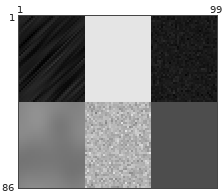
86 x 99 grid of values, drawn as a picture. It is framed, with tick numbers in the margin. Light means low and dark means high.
It is made of 2 by 3 panels. Panel 1,1: very high, slanting up to the right, faint in contrast. Panel 1,2: very low, flat. Panel 1,3: very high, fine-grained, faint in contrast. Panel 2,1: middling, smooth, faint in contrast. Panel 2,2: low, fine-grained. Panel 2,3: high, flat.
